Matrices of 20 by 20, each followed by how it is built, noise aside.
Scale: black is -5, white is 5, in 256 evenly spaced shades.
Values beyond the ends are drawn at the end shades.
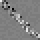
banded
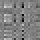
low rank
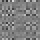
low rank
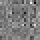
low rank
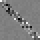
banded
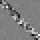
banded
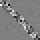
banded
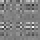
low rank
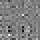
low rank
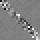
banded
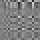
low rank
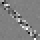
banded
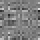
low rank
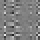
low rank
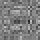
low rank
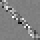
banded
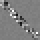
banded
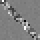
banded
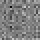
low rank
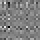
low rank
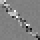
banded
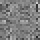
low rank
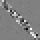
banded
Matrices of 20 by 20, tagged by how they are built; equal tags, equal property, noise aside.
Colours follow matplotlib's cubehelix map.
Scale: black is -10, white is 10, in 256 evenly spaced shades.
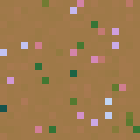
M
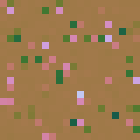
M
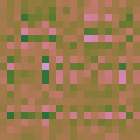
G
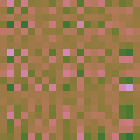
G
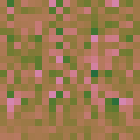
G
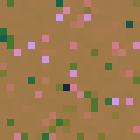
M
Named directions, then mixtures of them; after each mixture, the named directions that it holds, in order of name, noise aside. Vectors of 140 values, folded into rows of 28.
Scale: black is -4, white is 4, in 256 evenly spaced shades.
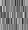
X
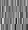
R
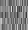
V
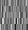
R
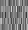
V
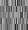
R, V, X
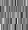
R, X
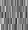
R, V, X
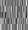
R, V, X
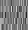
R, V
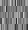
R, V, X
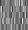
R, V, X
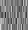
R, V, X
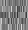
V, X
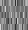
R, X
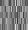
R, V, X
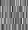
R, V, X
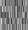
V, X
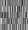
V, X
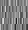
R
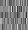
V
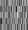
V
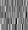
R, V, X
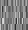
R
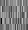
R, V, X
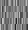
R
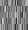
R, V, X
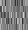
X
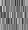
X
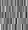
R, V, X
